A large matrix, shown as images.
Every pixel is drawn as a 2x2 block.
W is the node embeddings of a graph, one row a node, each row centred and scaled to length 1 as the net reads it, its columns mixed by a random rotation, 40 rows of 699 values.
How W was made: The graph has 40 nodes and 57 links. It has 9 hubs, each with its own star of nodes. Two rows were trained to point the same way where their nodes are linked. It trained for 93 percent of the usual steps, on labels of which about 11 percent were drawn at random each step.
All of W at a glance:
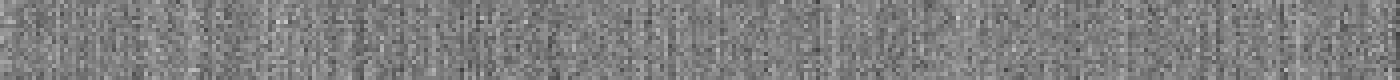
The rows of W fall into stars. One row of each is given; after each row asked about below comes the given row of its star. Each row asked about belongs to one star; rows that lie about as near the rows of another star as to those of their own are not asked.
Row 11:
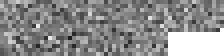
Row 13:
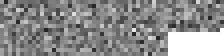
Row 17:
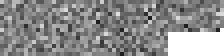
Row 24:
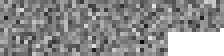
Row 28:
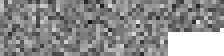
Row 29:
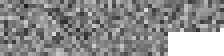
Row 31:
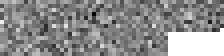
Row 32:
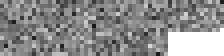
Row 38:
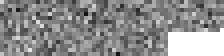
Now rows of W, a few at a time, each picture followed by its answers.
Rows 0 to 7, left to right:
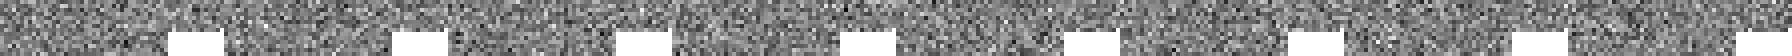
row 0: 28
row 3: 11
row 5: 13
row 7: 29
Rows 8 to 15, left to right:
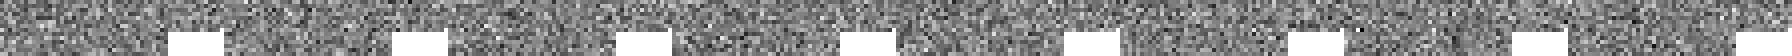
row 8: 17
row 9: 32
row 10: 11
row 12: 32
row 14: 11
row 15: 13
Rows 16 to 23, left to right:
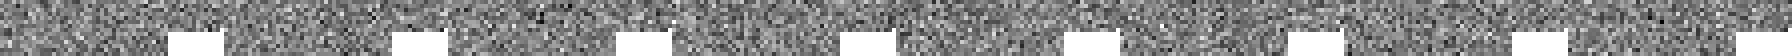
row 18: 31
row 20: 28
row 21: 17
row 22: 24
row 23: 31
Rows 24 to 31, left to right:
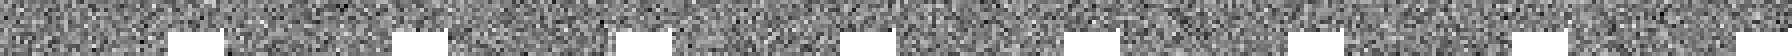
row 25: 24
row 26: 13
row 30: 11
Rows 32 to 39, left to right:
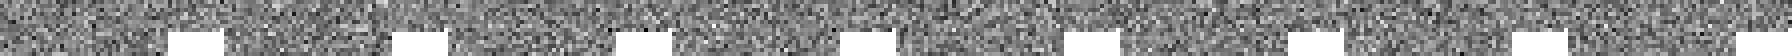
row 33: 13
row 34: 17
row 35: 17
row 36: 32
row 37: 38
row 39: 32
